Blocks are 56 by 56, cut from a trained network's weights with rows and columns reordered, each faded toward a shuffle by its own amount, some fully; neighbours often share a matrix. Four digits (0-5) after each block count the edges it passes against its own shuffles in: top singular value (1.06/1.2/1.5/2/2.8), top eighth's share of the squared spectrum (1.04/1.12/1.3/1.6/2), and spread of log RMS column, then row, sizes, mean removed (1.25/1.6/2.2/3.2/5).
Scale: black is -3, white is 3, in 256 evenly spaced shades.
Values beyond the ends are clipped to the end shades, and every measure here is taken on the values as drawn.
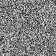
1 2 0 0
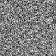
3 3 1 1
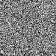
2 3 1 0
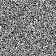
0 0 0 0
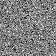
1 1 0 0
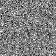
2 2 1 1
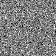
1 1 0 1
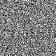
1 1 0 1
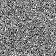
0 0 0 0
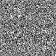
2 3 1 1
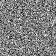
0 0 0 0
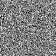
2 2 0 0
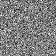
1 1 0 0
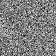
1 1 0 0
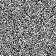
0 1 0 0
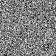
0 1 0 0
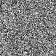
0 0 0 0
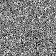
0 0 0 0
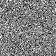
0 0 0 0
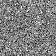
0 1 0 0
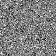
1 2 0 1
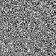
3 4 2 2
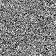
1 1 0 0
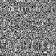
3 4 2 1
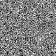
2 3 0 1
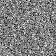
1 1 0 0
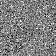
1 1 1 0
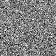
1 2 0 0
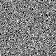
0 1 0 0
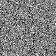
1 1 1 0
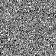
1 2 0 1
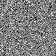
0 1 0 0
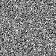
2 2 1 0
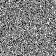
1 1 0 0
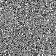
1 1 0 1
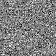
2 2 1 0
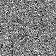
1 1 0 0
